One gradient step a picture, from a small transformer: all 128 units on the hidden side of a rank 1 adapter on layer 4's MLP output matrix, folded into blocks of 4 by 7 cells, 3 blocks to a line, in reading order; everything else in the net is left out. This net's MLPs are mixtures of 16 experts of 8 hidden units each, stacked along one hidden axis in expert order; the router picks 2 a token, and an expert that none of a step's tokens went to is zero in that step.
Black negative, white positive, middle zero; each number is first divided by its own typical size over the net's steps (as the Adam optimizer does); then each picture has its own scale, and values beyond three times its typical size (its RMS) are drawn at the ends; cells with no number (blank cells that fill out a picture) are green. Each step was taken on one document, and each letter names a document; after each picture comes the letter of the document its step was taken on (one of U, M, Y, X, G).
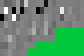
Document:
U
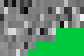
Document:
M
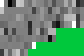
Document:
M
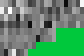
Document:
M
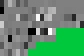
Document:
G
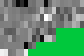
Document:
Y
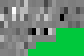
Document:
U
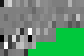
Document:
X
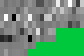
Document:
X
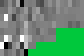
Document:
X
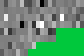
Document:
Y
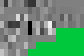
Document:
G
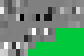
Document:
U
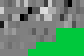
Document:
U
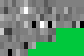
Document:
M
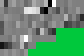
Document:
Y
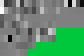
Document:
G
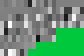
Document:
M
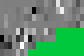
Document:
X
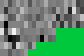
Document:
Y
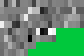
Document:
M
